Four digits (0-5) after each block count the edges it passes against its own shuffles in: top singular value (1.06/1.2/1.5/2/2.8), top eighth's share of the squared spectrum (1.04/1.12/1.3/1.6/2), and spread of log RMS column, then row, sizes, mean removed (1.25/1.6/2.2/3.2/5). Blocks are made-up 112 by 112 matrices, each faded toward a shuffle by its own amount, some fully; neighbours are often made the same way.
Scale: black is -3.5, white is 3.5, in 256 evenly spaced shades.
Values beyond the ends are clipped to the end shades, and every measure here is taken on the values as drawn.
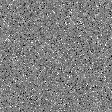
2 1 0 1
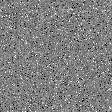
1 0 0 0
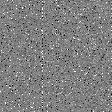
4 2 1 0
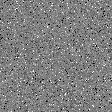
2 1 0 0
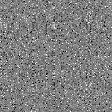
4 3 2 0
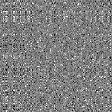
5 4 3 2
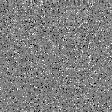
4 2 1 1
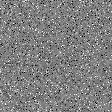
2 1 0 0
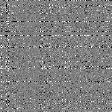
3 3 3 4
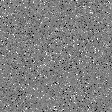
0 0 0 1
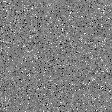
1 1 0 1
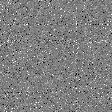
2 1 1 1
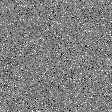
0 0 0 0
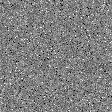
0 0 0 0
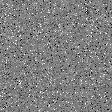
0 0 1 0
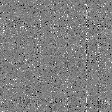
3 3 2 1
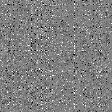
3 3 3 2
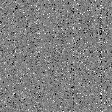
2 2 2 1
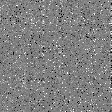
3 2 1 0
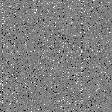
4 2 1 0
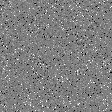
1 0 0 0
